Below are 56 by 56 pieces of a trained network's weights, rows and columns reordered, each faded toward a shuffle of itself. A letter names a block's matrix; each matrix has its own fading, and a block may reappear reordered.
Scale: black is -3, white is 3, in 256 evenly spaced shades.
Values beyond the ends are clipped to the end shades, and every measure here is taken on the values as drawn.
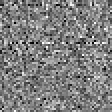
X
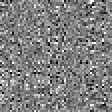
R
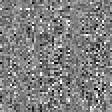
R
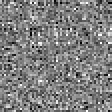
R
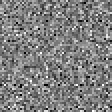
X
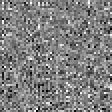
R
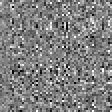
R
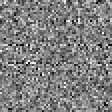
X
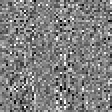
R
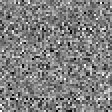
X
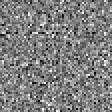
X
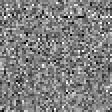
X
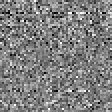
X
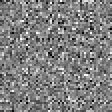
R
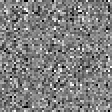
R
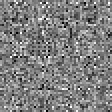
R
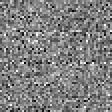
X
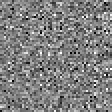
R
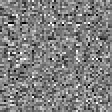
R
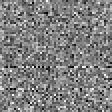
X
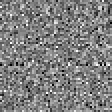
X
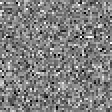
X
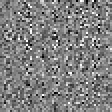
R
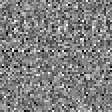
X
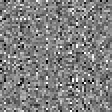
R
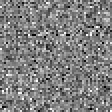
X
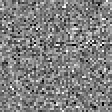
X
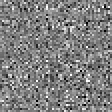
R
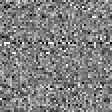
X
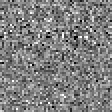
X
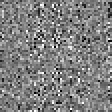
R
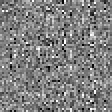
R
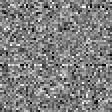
X
